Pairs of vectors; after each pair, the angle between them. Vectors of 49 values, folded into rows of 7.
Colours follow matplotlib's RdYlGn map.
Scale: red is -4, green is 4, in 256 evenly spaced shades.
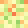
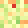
partly aligned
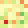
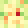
partly aligned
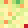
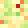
partly opposed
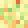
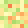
partly opposed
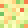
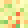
orthogonal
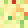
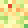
partly aligned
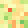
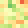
orthogonal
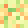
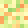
nearly parallel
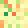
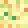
partly aligned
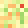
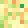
nearly opposite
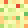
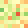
partly aligned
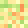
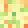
partly opposed
